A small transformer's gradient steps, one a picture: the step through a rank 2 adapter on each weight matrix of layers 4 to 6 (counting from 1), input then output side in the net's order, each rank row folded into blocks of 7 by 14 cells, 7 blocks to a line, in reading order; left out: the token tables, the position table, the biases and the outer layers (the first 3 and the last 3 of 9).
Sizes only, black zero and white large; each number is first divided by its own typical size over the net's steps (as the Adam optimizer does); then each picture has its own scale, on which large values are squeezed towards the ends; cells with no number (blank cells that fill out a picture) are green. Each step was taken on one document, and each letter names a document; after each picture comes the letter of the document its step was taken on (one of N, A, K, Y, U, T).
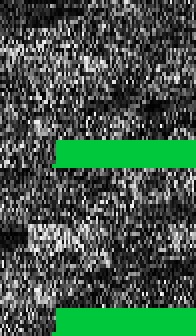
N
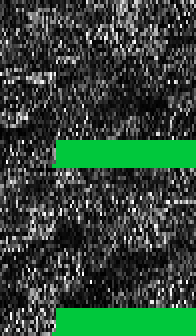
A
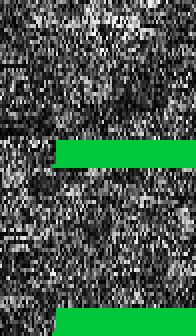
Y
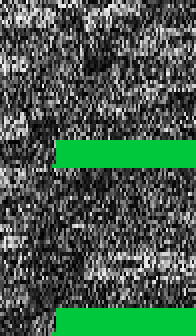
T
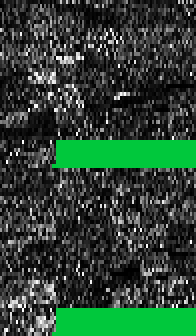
A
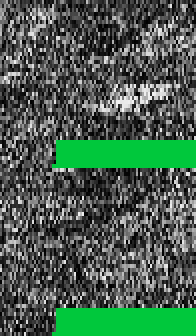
T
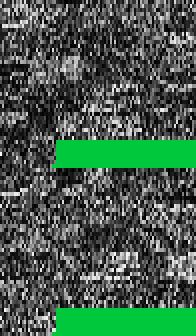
Y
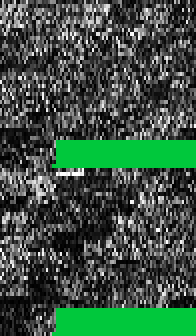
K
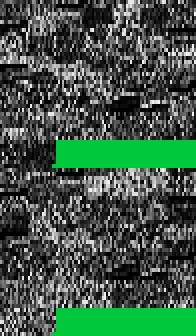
Y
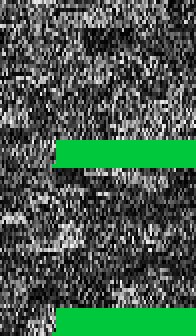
K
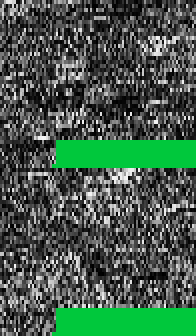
Y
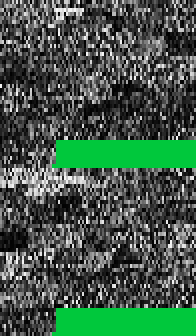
N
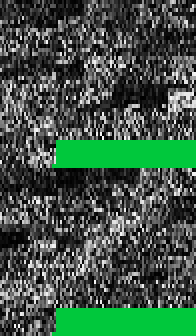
N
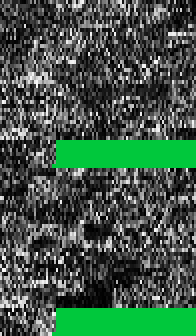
K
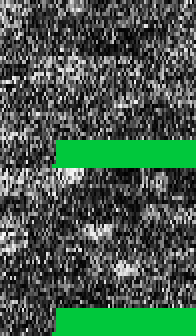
T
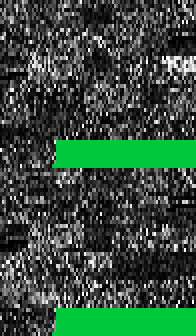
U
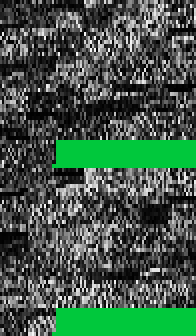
Y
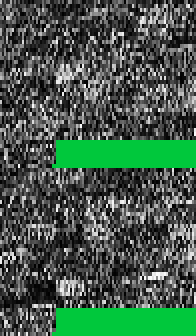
T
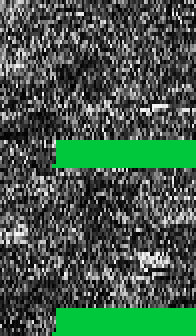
K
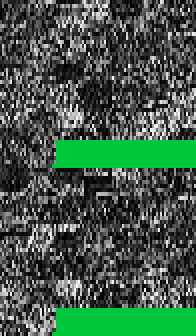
K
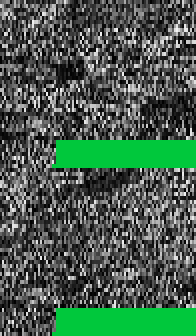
N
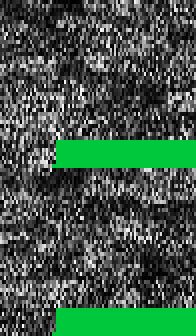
N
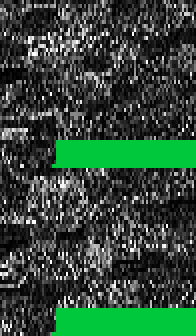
U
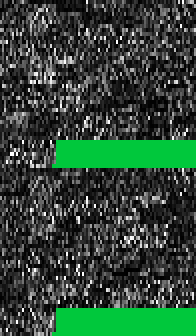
A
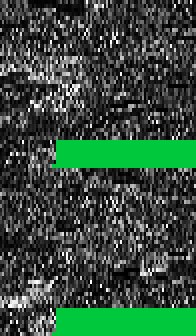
A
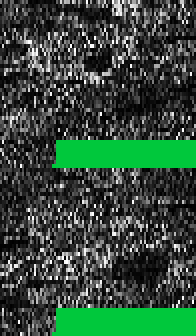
U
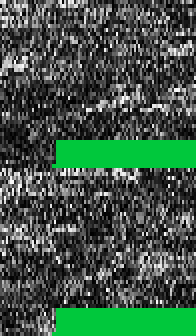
K
